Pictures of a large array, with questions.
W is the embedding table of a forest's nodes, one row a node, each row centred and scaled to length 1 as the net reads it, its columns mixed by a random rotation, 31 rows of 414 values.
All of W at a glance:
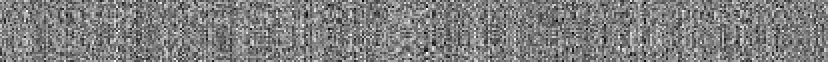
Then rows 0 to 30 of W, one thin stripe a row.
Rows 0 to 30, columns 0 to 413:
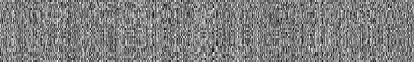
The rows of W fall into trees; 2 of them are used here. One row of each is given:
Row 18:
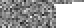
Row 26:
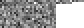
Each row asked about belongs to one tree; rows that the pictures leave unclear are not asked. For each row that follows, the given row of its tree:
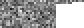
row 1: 26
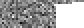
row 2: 18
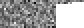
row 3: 18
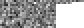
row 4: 26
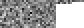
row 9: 26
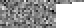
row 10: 26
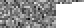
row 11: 26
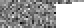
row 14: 18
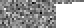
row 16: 18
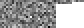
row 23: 18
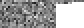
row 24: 18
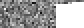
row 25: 18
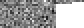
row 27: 26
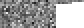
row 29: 18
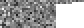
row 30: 26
